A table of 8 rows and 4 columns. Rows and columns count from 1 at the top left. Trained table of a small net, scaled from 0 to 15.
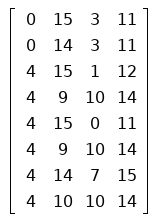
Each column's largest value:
4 15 10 15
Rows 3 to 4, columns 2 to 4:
15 1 12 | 9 10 14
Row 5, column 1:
4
